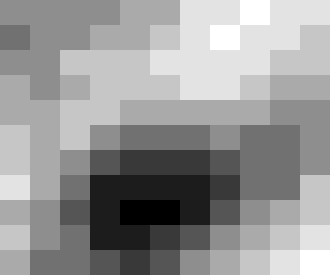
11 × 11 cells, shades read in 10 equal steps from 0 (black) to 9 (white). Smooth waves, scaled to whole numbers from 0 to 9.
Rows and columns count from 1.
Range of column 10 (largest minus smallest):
4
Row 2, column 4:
6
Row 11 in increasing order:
2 3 3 4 4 5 6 6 7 8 9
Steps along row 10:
down down down same up up up up up up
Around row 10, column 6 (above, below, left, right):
0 3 1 3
